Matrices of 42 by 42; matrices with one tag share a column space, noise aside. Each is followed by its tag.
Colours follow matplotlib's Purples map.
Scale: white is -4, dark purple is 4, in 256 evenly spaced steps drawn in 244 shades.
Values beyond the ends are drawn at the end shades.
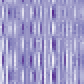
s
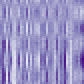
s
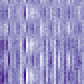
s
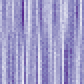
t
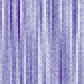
t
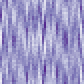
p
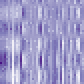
s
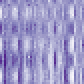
s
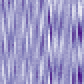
p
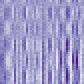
s
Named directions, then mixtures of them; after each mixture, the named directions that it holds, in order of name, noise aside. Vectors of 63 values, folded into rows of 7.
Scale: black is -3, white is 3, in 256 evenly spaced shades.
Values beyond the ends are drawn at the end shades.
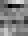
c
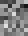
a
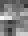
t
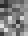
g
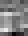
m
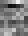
c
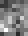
g, m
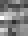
c, m, t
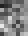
g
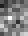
g, t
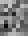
a, m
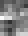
t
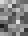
a, g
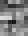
c, t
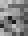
c, g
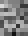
a, g, m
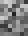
a, g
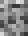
c, g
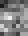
g, m, t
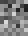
a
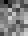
a, g, t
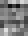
c
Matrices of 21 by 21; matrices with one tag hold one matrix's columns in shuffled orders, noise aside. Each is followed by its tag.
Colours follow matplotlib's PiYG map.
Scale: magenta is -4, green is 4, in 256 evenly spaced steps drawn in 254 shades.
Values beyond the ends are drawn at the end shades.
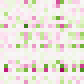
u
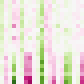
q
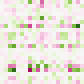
u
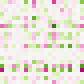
u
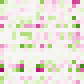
u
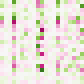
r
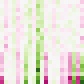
q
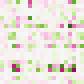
u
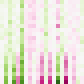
q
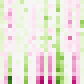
q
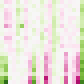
q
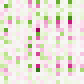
r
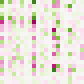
r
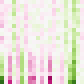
q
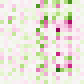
r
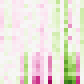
q
